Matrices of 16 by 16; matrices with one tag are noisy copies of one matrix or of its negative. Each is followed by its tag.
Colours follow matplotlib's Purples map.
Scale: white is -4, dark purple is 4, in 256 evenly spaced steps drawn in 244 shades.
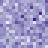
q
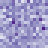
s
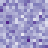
q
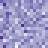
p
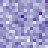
q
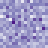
s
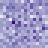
s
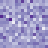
s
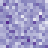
q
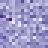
s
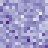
q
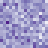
q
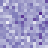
q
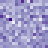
s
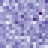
q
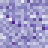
s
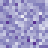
q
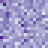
p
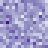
q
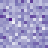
s
